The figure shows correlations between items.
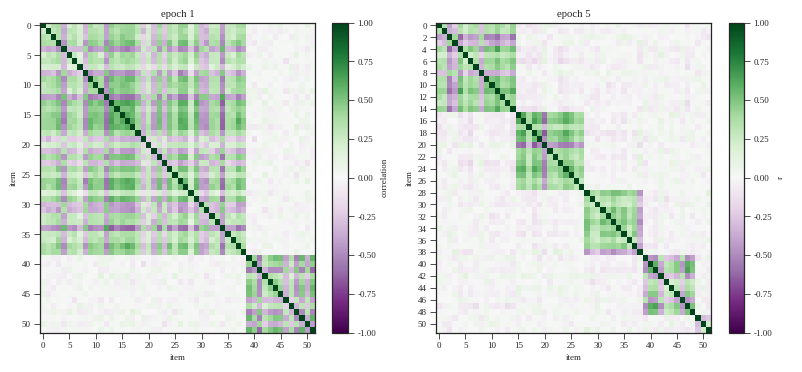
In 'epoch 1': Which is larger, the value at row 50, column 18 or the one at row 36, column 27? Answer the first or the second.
the second
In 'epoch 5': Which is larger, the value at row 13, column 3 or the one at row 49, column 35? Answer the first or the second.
the second
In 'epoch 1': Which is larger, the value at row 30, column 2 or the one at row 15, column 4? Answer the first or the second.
the first
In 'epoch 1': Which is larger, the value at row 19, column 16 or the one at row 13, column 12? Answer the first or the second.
the first
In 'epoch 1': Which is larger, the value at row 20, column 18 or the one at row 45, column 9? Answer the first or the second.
the first
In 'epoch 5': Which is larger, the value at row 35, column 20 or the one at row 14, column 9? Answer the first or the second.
the second
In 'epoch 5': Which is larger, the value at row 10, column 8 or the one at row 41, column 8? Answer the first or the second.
the second
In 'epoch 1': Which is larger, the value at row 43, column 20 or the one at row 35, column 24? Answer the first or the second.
the second
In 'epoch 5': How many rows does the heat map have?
52
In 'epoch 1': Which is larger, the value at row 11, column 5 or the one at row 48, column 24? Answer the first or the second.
the first
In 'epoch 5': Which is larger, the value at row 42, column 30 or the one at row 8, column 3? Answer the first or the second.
the second
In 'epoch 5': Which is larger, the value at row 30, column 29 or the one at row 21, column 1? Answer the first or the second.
the first
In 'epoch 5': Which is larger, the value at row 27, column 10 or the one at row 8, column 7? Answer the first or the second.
the first
